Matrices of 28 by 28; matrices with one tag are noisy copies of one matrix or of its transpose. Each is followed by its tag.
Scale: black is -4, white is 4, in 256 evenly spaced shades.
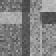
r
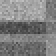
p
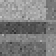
p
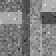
r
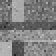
r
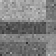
p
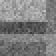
p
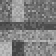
r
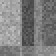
p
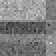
p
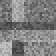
r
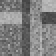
r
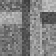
r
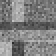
r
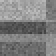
p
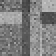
r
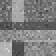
r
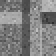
r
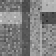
r
